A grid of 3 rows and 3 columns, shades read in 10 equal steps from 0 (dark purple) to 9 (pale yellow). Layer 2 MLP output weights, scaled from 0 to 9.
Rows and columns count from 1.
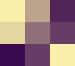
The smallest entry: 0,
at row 3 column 1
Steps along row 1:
down down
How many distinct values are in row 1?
3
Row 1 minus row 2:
1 2 -1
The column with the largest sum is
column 1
